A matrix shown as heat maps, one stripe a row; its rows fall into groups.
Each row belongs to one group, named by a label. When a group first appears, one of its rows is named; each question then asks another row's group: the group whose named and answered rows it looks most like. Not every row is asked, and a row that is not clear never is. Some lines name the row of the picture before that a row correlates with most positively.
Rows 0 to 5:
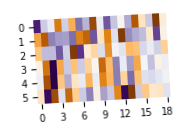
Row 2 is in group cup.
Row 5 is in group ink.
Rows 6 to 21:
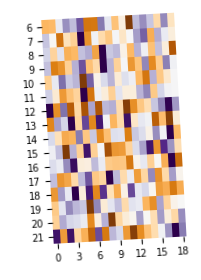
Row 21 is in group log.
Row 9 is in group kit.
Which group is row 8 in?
kit
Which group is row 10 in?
cup
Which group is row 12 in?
log
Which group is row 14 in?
log
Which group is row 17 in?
kit
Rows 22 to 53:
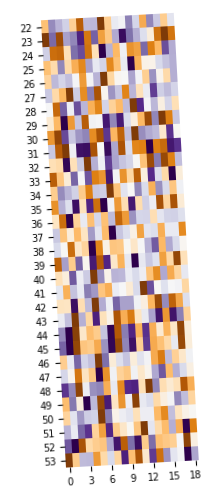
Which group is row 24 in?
kit
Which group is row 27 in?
log
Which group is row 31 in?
kit
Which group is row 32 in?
cup
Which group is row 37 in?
kit
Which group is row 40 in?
cup
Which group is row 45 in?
ink
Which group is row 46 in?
cup
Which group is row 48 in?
ink
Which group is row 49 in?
cup
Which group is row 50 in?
cup
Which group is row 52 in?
ink
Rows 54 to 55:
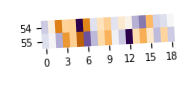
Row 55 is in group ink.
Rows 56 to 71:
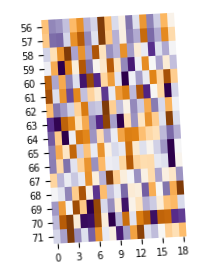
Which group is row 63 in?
ink
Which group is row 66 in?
log
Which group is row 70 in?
kit
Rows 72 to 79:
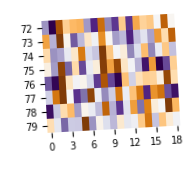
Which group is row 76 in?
ink
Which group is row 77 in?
kit
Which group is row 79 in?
cup
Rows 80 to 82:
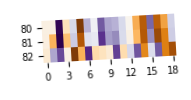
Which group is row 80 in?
cup
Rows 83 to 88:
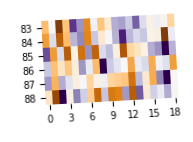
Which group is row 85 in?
log
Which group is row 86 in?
kit
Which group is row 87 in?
log
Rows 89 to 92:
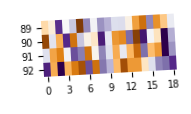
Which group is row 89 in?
cup
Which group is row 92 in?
log
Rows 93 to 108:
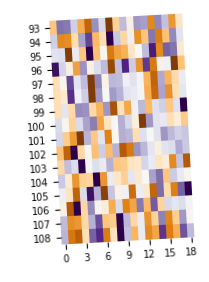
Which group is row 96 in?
ink
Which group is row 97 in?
cup
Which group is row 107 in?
kit
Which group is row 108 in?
kit
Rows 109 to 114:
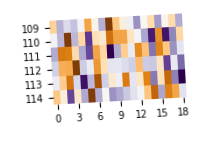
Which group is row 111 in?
kit
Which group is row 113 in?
kit
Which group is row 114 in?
cup
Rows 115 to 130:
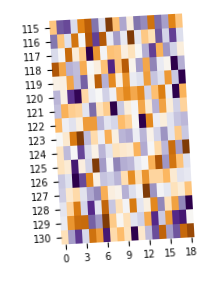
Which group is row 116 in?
log
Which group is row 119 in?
kit
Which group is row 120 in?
log
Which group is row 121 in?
kit
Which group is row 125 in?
cup
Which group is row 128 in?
kit
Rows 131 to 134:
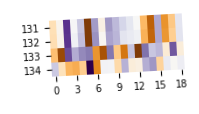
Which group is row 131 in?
cup
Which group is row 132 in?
cup
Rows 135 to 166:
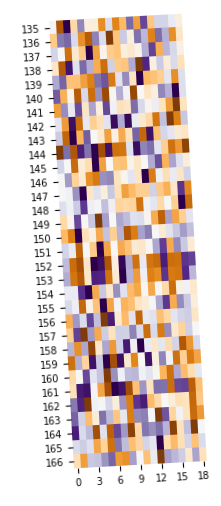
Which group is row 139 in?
ink
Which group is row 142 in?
cup
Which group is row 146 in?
ink
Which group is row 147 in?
log
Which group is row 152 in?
kit
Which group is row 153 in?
kit
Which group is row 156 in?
cup
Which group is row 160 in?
cup
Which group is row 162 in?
ink
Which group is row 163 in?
ink
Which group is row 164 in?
ink
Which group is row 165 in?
ink
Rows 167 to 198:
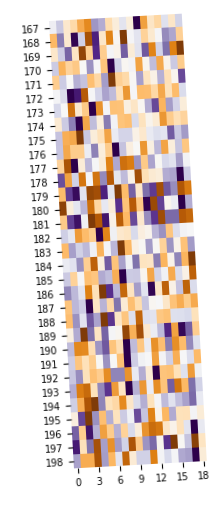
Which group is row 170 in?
kit
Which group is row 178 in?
log
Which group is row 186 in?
ink
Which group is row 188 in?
cup
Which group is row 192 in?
ink
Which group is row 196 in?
log
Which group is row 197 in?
ink
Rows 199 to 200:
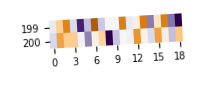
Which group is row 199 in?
kit
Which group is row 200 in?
kit
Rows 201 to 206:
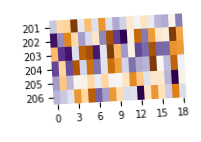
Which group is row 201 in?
log
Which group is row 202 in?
ink
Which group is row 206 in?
ink
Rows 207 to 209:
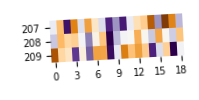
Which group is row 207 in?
cup
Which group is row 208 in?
kit
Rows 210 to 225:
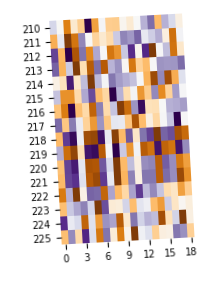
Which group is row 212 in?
ink
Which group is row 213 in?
log
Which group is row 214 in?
cup
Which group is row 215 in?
kit
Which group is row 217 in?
log
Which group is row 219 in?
kit
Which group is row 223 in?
cup
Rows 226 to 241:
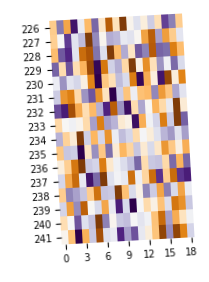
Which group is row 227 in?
cup
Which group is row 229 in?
log
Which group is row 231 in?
kit
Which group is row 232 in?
ink
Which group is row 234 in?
log
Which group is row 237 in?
kit
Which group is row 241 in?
cup
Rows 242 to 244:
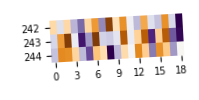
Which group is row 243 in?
kit
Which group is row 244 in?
kit
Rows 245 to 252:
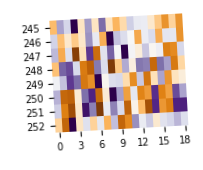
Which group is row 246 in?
kit
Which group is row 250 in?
kit
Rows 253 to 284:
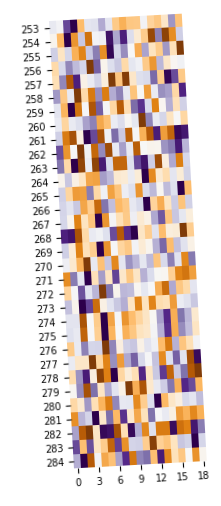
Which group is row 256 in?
cup
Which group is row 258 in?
log
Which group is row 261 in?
kit
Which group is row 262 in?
log
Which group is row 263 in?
ink
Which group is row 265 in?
log
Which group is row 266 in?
ink
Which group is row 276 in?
cup
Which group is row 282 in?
kit
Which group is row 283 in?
log
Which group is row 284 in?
ink
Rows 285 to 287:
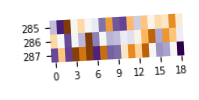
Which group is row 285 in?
ink
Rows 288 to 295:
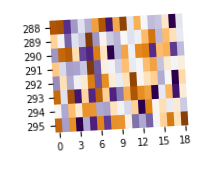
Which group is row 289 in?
cup
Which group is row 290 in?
kit
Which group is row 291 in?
cup
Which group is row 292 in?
log
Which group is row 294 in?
ink
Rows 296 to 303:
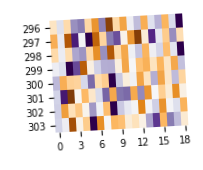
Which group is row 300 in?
kit
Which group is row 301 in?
ink
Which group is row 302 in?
kit
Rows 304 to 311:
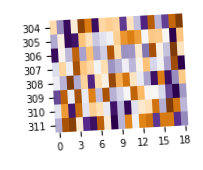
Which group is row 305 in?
log
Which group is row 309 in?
log
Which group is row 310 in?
cup
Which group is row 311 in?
kit
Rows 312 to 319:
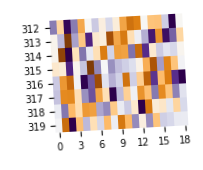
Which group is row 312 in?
log
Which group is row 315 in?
cup
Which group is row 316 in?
kit
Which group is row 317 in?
kit
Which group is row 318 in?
ink
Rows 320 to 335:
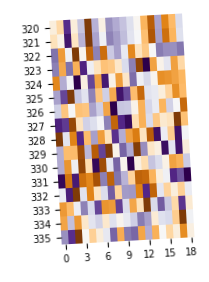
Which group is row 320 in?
cup
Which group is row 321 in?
cup
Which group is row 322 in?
log
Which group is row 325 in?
ink
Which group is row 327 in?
ink
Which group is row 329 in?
log
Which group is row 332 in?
ink
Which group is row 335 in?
ink
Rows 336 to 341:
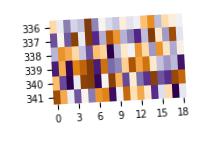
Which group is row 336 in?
cup
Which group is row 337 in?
ink
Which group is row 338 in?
kit
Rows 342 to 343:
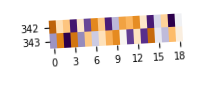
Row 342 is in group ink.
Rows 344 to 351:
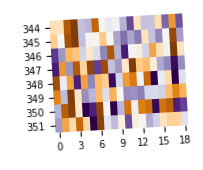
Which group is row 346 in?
ink
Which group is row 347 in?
log
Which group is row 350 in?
kit
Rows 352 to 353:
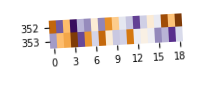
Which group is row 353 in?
log
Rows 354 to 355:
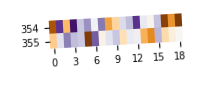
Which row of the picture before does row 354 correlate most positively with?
352
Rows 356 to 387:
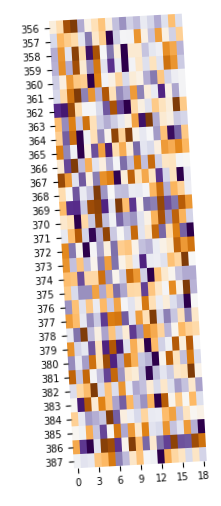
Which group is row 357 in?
kit
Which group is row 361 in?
log
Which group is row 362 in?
ink
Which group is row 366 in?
ink
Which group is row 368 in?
cup
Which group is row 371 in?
kit
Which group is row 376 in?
log
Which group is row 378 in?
ink
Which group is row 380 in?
ink
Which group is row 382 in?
log
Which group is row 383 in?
ink
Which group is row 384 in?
cup
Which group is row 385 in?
kit
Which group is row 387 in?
ink
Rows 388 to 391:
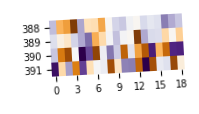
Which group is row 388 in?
log
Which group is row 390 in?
kit
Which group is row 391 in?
ink
